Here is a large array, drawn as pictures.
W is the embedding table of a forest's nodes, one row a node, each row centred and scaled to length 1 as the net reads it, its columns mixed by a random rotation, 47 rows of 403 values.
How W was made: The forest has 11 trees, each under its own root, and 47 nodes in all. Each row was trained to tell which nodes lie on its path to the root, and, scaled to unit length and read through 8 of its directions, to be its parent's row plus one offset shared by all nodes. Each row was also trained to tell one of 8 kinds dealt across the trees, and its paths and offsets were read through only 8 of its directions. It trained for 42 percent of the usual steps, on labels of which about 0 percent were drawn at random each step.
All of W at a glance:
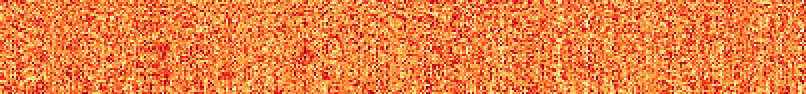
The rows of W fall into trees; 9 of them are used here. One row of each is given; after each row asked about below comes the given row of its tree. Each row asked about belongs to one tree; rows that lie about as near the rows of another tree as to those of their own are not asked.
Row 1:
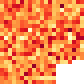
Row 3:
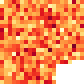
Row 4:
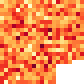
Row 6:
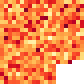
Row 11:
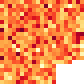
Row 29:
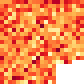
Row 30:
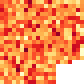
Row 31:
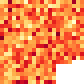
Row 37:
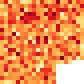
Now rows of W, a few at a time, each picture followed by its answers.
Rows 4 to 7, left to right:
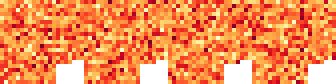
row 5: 11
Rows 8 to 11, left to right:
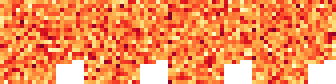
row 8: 4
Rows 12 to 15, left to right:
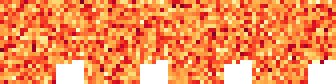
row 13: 30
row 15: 4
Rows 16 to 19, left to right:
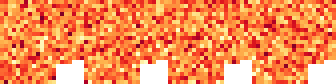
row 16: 6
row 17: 37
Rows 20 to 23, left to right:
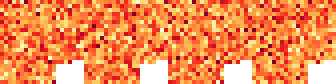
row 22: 29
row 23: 3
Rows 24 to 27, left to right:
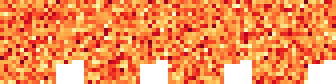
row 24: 3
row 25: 11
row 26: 11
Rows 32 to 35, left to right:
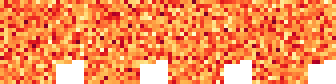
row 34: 29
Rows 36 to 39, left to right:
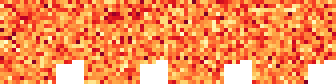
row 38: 29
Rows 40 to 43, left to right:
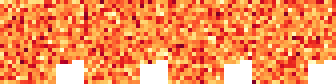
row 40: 3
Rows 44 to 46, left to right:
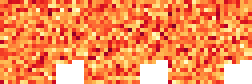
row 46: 37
